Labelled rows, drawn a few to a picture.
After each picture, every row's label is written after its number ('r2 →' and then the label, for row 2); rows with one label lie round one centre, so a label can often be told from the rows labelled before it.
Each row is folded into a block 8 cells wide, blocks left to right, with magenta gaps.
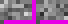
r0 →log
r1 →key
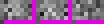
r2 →key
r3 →key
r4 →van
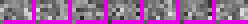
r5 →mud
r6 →mud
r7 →log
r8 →key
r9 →mud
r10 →key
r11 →mud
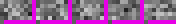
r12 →key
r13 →mud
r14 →key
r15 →van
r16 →log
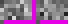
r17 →mud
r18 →key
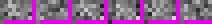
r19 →key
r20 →van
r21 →key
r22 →key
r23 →key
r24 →van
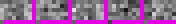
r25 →mud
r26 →log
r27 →mud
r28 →van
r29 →key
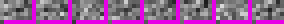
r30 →van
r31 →log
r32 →key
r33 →van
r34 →van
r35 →van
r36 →mud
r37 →van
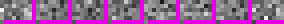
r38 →mud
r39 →van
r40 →van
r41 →van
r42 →log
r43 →log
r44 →van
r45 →mud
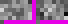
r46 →mud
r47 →key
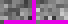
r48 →van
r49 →mud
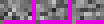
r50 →key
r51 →van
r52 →log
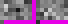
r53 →van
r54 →key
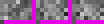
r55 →van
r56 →key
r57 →key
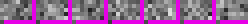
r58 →van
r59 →key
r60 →van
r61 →key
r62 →mud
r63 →key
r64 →log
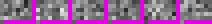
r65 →van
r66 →mud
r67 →log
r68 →van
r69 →key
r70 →log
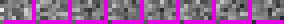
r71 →mud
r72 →log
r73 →van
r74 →van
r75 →van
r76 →van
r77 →log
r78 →van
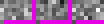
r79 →mud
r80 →van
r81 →mud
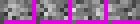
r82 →key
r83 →key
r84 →mud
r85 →van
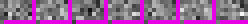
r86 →key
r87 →mud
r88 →van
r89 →log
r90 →key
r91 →mud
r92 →log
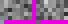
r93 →log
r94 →key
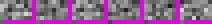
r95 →log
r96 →van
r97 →log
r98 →van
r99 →van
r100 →mud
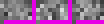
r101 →key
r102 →mud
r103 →key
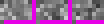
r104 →mud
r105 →mud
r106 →van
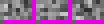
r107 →van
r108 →log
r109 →van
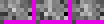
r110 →key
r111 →key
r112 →key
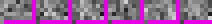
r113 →log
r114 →key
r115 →key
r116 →van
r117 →mud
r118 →key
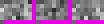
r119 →mud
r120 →van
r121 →mud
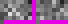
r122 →key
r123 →van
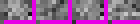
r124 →key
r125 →van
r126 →key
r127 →log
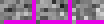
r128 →log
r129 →log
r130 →mud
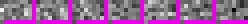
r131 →mud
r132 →mud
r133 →key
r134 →van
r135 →log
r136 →van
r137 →van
